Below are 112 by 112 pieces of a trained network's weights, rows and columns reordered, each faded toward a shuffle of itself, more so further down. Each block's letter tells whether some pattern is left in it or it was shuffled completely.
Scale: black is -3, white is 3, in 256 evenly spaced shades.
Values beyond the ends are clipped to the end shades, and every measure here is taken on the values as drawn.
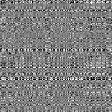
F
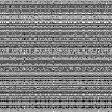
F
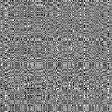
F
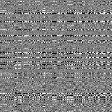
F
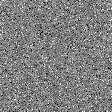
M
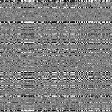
F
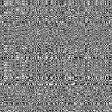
F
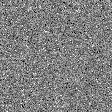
M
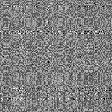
F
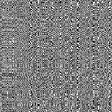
F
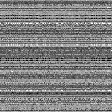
F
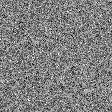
M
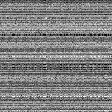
F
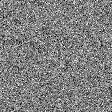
M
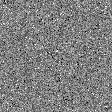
M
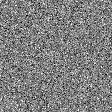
M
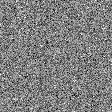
M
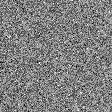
M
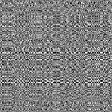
F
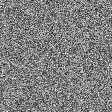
M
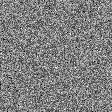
M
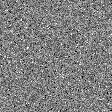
M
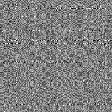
F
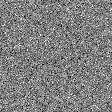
M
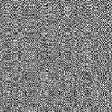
F
